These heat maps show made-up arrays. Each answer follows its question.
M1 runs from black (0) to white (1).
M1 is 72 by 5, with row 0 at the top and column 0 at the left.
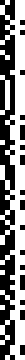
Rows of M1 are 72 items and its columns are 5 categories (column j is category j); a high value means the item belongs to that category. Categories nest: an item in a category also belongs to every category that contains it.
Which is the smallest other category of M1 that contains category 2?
3
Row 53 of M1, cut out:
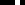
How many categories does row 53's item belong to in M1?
1
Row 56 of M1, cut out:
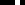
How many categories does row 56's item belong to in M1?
1
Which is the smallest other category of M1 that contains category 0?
4
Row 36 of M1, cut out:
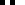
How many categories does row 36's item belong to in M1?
3
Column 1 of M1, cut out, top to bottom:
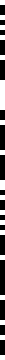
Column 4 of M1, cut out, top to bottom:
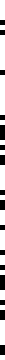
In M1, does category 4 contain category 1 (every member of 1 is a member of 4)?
yes
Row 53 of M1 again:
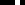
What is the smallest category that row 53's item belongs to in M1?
3
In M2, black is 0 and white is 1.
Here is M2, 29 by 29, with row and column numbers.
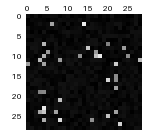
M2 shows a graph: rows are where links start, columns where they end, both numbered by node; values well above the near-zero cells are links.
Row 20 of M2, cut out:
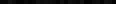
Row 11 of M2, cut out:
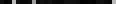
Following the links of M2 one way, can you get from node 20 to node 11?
no
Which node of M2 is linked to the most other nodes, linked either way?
node 4
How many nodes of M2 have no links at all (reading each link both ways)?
1
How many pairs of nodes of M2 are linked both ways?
0
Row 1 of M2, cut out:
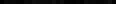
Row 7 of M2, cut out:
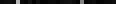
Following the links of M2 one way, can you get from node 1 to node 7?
no
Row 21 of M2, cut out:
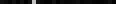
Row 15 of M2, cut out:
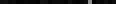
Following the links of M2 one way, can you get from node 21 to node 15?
yes
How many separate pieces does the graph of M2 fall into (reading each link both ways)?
3
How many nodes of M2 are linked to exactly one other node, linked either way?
8
